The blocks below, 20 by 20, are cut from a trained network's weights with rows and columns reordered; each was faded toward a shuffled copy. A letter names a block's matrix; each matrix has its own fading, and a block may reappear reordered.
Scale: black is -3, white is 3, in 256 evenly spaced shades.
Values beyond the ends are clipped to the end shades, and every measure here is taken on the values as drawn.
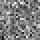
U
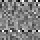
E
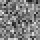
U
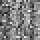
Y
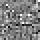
U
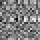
E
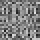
E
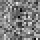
Y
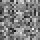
Y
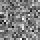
U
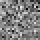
U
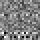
E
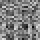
E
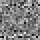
U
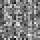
Y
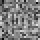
Y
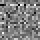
E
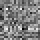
E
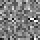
E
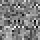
E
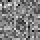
U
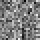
Y
